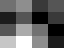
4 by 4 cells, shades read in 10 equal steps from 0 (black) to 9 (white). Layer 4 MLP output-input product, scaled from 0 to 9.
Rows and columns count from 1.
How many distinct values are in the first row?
4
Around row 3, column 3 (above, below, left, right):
0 5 6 0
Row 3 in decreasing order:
6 4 3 0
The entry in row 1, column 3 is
2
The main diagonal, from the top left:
4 3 4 1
